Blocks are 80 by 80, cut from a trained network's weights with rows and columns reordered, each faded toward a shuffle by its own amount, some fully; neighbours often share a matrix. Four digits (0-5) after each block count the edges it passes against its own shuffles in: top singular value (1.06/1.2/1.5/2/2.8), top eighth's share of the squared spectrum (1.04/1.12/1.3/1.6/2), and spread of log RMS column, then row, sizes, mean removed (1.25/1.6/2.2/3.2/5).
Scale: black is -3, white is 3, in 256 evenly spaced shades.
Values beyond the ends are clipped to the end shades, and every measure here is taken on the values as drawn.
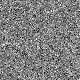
0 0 0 0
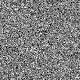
1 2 0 0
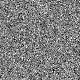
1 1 0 0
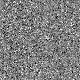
1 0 0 0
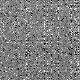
3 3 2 0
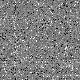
2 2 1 0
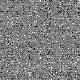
2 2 2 0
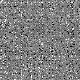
3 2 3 0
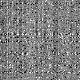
3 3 0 3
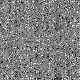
2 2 0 1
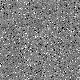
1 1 0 0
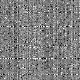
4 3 0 3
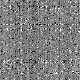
3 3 0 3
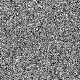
2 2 0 0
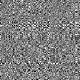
3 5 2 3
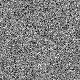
0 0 0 0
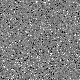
0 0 0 0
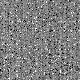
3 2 0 1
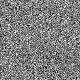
2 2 0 0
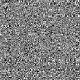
3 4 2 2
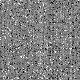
2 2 0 2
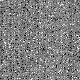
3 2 0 1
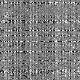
4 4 1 4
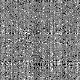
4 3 0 2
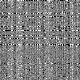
4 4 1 4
